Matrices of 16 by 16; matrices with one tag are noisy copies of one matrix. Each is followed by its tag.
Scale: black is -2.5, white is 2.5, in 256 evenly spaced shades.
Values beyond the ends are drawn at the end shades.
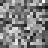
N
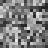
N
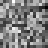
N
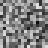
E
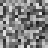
E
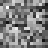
N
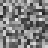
E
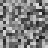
E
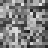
N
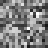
N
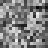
N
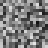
E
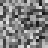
E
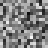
E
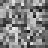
N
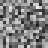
E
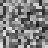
E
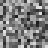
E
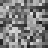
N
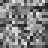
N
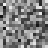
E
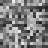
N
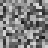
E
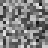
E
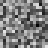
E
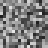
E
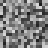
E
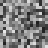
E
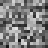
N
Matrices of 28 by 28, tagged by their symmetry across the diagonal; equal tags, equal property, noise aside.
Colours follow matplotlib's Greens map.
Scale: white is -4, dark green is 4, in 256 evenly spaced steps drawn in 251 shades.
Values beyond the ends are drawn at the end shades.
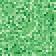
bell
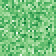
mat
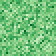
bell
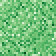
bell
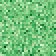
mat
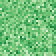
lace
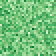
lace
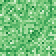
bell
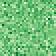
lace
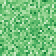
mat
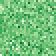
mat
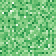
bell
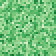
bell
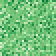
lace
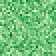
lace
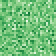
lace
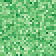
mat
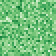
lace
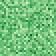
lace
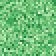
mat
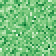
bell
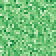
lace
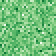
mat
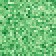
mat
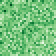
bell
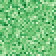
bell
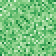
bell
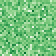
mat
